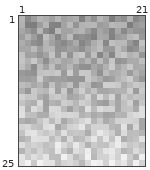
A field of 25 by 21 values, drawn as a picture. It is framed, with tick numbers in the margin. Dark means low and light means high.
No regular stripes run through it. On average the colour sits 70% of the way up the scale. Values rise toward the bottom.
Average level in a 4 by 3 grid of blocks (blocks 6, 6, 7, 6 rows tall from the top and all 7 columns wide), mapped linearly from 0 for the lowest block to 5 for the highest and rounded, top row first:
000
112
333
555
